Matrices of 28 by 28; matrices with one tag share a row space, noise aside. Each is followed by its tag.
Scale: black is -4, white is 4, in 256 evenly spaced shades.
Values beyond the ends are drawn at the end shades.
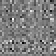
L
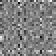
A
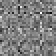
A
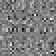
L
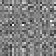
L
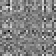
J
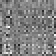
J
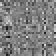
J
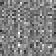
A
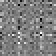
A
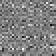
L
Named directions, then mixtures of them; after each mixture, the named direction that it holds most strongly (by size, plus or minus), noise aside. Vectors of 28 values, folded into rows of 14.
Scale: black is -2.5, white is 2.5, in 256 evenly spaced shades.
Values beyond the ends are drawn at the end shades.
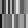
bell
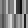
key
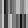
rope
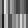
rope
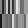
bell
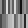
key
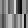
key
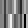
key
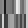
rope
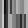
rope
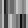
rope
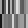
bell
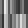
rope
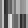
rope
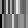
bell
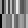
bell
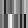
rope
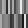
key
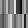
key
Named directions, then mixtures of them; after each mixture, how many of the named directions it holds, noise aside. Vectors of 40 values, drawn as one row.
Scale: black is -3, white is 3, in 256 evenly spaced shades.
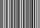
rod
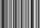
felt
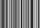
two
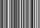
two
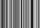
two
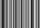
one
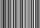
two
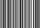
one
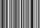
two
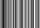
two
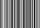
two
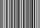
one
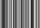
one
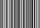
one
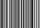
two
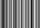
one
